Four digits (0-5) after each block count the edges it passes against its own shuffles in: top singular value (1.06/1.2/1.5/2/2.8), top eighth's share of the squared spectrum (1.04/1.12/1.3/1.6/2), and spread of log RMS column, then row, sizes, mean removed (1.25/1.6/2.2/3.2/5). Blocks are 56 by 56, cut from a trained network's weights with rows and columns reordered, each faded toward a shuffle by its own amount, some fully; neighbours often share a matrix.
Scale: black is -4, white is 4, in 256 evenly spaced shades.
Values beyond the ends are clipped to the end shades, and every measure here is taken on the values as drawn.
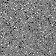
0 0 0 0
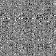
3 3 0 3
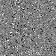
0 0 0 0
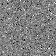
0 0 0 0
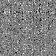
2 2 0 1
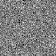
3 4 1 2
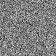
1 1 0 0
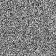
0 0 0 0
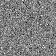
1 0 0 0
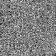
2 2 1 0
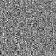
3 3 2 1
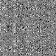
2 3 1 2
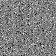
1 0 0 0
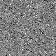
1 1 0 0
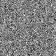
2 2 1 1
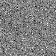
1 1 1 0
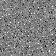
0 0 0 0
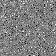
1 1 0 0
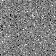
0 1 0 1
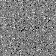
1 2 0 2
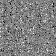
1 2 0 1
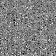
1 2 0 1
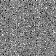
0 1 0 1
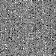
2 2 0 1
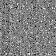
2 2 0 2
